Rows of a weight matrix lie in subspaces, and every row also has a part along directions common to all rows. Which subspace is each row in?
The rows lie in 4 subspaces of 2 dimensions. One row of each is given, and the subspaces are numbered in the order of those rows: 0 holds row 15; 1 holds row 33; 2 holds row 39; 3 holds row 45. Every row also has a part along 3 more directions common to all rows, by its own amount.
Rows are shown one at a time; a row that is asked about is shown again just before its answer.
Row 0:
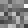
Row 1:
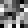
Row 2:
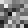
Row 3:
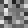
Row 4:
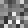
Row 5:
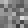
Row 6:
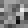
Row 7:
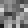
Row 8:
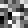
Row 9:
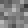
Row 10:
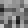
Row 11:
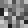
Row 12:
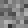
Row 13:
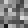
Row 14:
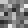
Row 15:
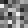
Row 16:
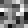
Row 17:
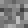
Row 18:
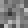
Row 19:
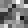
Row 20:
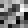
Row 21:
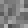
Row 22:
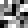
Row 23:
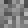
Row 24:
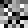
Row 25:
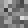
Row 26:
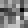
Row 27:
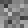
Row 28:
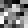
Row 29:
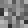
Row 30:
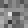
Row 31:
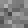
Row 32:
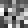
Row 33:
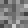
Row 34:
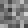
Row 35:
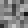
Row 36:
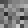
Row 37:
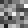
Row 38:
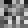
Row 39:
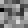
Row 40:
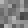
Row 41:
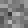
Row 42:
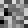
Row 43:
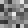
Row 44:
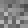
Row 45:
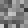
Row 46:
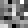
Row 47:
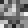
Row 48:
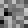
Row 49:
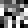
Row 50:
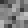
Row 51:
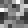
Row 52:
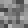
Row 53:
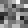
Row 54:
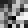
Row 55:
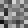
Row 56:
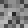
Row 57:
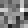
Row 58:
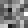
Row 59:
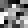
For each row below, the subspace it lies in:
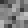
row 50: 1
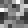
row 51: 2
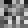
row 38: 3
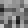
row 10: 3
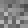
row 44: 0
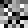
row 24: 0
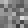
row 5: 0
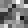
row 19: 2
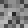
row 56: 0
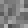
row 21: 2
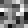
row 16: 2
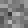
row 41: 0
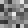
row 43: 3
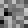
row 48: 3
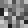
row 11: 3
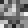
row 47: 1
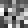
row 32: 3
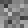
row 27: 0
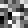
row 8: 0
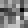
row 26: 2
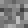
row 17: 2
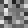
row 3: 3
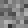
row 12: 1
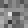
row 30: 0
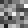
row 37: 0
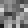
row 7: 3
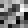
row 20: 2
